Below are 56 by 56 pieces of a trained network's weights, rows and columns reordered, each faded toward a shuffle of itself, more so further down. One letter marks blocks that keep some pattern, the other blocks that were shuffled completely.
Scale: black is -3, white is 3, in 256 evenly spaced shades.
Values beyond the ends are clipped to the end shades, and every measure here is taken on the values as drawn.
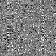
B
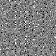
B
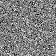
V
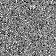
V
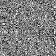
B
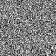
B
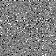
B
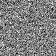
V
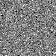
V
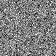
V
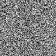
B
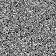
V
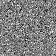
V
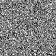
B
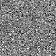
B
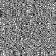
B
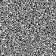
V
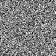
B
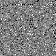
B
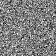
V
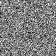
V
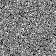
V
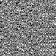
B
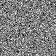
V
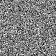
V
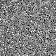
V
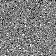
V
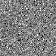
B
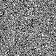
V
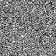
B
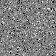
B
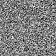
B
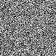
V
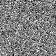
V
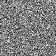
B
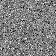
V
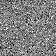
V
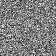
V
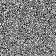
V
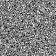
V
